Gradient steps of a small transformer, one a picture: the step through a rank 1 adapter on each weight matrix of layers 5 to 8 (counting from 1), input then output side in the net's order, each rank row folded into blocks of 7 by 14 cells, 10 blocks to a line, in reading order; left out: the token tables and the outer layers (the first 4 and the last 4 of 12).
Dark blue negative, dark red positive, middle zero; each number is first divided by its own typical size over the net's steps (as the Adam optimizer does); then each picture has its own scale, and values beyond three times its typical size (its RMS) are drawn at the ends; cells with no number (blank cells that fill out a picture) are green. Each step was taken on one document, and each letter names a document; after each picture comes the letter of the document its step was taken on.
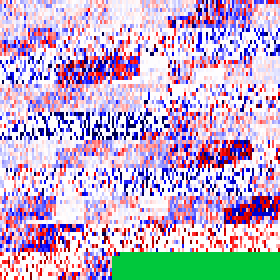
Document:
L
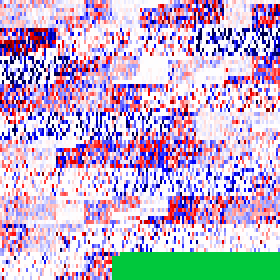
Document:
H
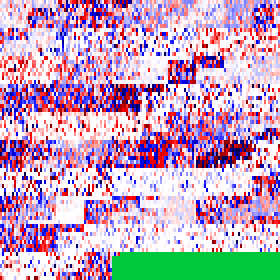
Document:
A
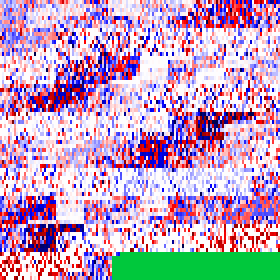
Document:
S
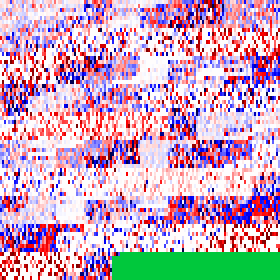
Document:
H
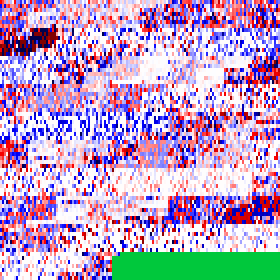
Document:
S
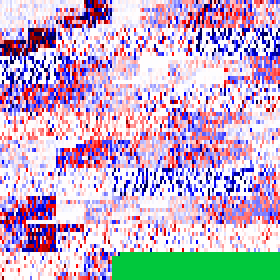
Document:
H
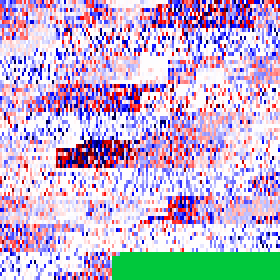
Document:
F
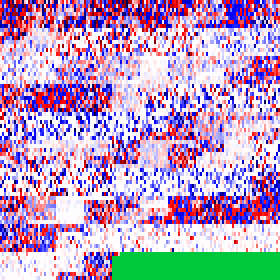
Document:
A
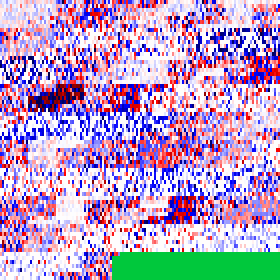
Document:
S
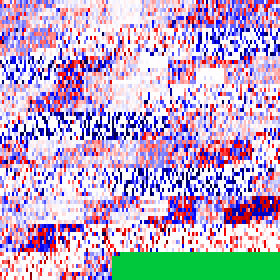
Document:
L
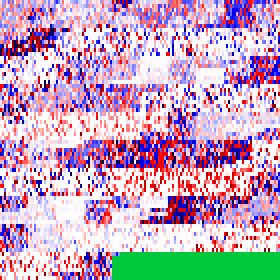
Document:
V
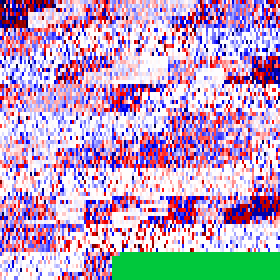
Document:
L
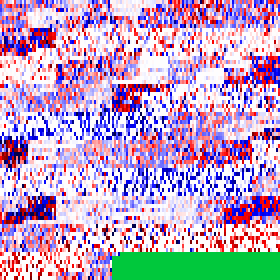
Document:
L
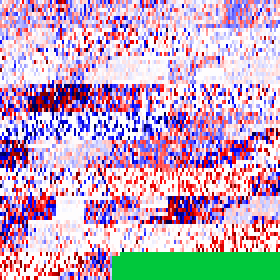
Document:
A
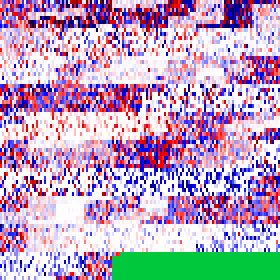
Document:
A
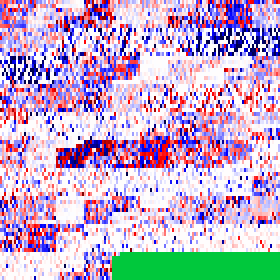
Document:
F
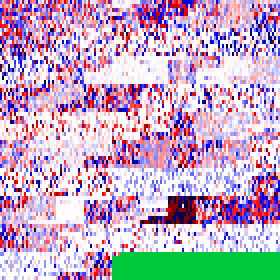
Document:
V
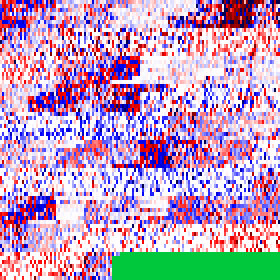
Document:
S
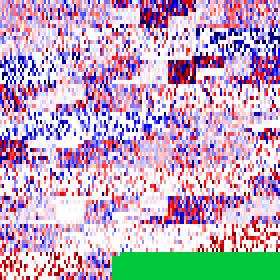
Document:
A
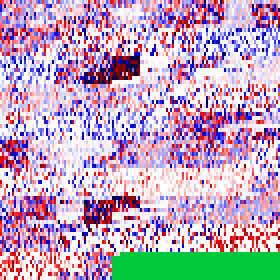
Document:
L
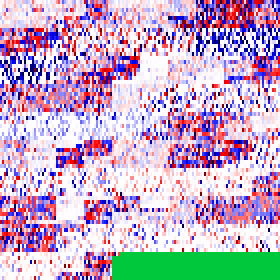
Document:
F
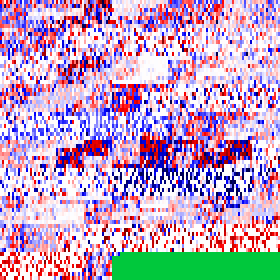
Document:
S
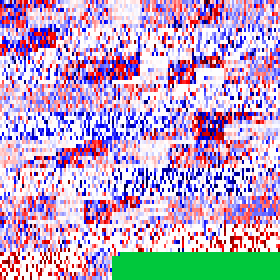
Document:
L
